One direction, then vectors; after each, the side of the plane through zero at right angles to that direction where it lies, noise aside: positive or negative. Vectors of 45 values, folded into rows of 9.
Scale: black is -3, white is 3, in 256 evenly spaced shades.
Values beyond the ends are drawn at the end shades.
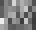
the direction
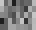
negative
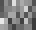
positive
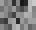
negative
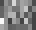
positive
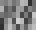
negative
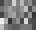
positive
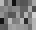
negative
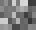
positive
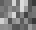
positive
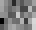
negative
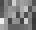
positive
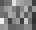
positive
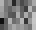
negative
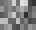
positive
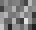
positive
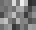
positive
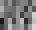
negative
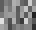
positive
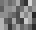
positive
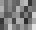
negative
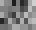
negative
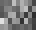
positive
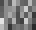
positive
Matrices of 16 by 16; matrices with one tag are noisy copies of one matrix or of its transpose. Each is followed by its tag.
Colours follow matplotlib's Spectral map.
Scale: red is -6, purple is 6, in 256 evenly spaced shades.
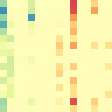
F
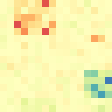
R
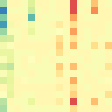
F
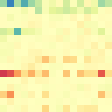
F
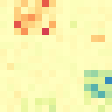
R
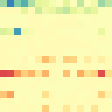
F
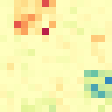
R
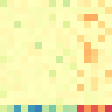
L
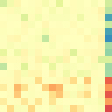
L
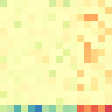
L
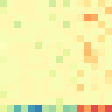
L
